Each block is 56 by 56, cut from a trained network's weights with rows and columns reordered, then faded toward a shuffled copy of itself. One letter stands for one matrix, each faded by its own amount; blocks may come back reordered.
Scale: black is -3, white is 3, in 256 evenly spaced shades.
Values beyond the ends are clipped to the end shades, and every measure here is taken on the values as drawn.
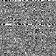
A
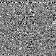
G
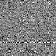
A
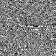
G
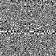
A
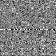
A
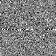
G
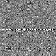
A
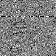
G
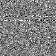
G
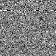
G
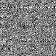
G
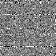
A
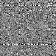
A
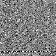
G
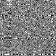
A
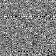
G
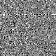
G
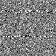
G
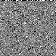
G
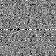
A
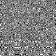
A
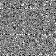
G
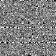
A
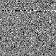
G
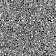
G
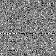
G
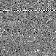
A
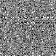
G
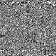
G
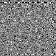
G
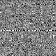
A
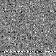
A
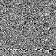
G
